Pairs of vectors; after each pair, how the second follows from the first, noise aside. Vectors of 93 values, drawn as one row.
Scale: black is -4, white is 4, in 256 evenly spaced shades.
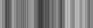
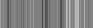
partly zeroed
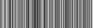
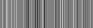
partly zeroed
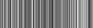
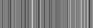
partly zeroed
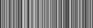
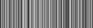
copied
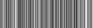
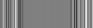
partly zeroed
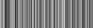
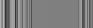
partly zeroed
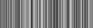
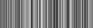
copied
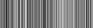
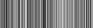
copied
